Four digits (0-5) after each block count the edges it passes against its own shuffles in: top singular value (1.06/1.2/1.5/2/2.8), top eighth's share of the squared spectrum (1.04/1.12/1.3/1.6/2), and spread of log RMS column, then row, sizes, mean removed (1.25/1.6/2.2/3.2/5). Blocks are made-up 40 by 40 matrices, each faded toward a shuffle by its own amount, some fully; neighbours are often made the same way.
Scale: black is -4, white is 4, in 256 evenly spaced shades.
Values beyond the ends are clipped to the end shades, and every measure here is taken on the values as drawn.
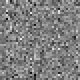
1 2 2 0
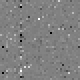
3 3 0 0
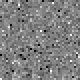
0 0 0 0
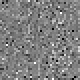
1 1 1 0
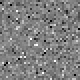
0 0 0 0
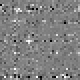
2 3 1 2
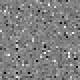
1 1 0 0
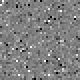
0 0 1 0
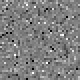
0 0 0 0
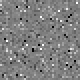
0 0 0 0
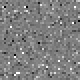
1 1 0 0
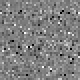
1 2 0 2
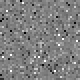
0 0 0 0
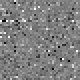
2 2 1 1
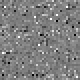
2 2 0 1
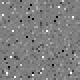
0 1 0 0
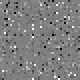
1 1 0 0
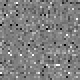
2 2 0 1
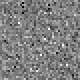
0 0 0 0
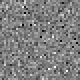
0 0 0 0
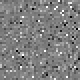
2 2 0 0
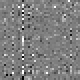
4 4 2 1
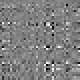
4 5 2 3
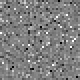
1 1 0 0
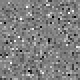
1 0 0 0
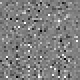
3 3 2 1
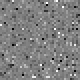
2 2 0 1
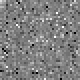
2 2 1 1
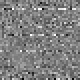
2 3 0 3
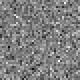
0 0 0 1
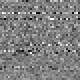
2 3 0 3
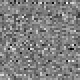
1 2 0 2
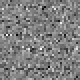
1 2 0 2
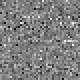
0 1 0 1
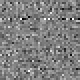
2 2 0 2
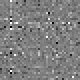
3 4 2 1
